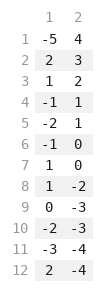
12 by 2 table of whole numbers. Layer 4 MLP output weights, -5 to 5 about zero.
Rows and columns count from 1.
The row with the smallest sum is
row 11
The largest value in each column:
2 4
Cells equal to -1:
2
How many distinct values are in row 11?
2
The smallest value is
-5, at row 1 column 1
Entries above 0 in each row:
1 2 2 1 1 0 1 1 0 0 0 1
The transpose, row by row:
-5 2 1 -1 -2 -1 1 1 0 -2 -3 2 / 4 3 2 1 1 0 0 -2 -3 -3 -4 -4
